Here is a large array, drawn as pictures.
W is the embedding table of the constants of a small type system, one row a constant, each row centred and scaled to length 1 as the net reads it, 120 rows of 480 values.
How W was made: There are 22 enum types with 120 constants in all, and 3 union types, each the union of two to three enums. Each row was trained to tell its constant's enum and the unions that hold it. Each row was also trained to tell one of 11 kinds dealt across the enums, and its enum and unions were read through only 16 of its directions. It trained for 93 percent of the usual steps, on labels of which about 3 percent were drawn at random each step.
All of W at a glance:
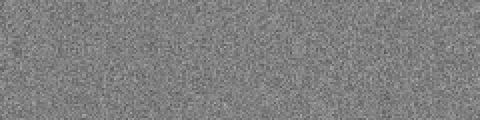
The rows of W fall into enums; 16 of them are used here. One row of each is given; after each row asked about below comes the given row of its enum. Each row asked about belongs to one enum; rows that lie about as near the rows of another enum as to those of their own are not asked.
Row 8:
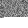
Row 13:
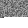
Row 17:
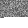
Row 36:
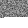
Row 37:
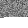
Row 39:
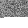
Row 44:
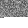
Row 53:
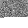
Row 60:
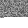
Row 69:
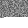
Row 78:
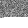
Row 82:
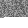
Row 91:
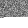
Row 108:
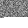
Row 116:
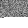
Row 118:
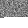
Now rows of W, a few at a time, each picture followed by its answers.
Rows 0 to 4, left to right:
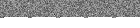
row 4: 60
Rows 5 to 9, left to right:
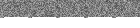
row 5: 82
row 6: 44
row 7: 8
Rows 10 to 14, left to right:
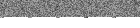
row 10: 78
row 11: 82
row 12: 116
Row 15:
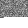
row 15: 13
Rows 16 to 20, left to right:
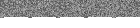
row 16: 44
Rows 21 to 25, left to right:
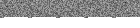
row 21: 108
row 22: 91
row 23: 60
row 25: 8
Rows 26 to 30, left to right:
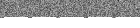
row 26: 13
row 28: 108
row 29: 13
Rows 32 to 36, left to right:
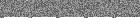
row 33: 78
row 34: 39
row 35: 8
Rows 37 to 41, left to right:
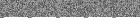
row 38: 82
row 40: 82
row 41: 91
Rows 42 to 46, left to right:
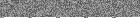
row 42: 36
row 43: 36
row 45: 108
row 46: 91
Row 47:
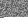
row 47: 116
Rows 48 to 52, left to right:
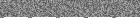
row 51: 116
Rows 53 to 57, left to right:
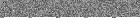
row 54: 36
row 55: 108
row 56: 36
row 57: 13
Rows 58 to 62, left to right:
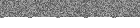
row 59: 37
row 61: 91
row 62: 60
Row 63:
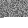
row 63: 8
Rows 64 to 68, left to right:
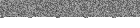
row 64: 13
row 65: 37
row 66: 108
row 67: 17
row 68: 17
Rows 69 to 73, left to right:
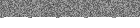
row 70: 44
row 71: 91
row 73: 82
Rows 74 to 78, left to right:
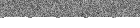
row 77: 39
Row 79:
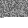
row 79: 36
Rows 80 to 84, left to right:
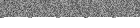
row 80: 108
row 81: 36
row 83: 39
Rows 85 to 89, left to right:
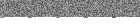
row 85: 78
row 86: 108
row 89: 39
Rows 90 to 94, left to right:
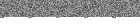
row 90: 44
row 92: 82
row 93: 78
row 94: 8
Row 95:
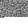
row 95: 44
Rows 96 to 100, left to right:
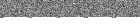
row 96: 60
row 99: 13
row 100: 44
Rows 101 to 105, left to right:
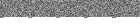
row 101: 8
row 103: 82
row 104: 60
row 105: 44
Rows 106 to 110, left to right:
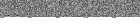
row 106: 36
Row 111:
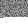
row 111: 116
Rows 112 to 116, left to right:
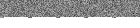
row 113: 17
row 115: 37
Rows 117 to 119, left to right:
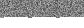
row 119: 13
